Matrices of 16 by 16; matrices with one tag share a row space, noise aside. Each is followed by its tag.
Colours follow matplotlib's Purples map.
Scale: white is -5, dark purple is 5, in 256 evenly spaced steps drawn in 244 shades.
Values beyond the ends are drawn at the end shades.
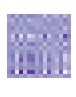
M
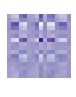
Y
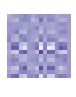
Y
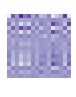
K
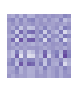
M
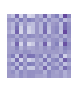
M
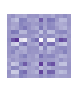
Y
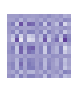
M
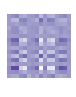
Y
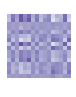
K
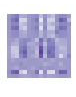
Y
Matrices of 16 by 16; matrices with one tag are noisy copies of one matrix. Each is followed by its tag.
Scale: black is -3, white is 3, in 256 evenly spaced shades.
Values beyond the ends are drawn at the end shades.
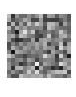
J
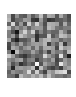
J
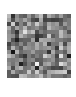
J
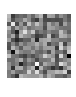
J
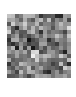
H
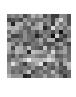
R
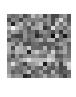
R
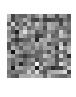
J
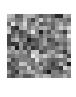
H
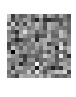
J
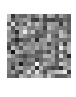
J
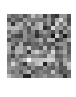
R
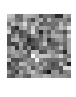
H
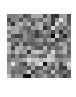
R
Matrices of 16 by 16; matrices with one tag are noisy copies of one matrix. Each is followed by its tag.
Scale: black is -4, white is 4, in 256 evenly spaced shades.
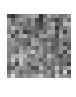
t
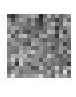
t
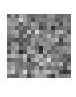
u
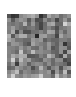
t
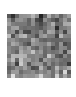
t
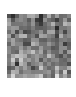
t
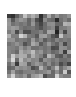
t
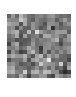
u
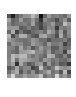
t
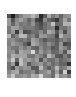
t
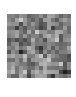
u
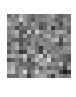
u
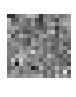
t
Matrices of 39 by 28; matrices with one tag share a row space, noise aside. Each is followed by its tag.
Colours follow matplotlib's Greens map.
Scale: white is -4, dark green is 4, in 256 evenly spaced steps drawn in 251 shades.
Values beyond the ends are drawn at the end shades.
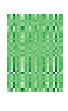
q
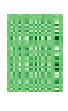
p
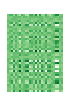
p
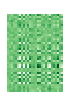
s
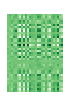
s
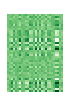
p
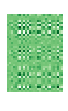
s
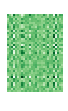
q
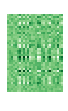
s
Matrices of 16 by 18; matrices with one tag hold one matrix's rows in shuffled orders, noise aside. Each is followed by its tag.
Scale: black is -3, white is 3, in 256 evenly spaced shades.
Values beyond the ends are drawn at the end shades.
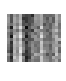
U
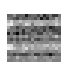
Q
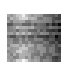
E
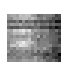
E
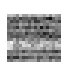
Q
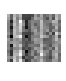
U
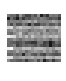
Q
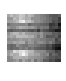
E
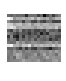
Q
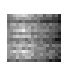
E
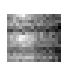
E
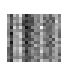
U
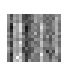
U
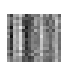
U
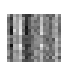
U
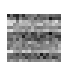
Q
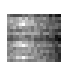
E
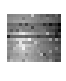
E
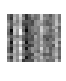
U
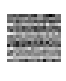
Q
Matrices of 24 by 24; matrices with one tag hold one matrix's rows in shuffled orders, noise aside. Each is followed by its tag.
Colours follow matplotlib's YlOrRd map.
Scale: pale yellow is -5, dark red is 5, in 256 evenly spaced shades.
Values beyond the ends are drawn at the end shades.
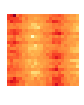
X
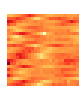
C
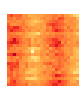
X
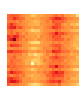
X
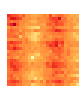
X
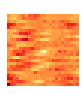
C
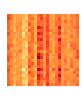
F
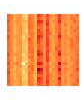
F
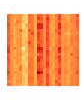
F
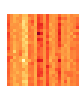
F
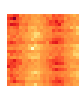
X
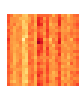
F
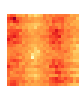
X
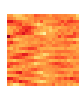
C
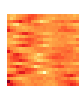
C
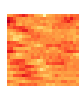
C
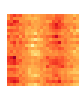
X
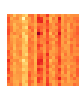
F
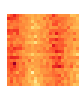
X
